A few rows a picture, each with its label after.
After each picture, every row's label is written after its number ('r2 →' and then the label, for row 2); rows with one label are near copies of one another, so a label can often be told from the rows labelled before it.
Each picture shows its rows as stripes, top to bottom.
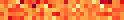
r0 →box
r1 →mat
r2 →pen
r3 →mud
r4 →pen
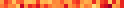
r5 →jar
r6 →box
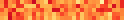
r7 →mat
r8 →jar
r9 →mud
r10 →pen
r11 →pen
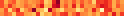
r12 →mud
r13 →mud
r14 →mat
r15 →jar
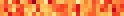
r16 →mat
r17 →jar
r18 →jar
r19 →pen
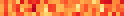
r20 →box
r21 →mat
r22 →mat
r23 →jar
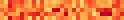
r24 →pen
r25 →pen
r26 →mud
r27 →box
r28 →pen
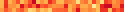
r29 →mat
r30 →box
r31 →jar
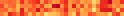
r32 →box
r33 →mud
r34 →box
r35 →pen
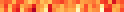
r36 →jar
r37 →mat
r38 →mat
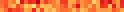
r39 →box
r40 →jar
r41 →pen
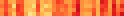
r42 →jar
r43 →jar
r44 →jar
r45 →jar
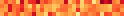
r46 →box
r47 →pen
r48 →pen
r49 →mat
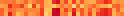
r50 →mud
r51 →pen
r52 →mud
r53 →mud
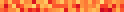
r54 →mat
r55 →jar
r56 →box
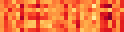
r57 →jar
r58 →box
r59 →pen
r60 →box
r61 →box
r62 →jar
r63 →jar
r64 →box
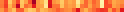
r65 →mat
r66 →mat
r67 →jar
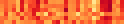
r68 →box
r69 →box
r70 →box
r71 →mat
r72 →box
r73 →mud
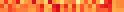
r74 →mat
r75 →mud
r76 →mud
